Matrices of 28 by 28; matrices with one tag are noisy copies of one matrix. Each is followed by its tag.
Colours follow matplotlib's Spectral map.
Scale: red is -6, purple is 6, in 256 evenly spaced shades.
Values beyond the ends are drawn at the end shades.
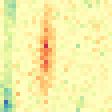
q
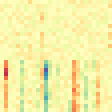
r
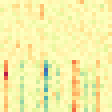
r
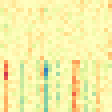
r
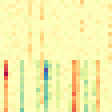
r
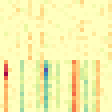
r
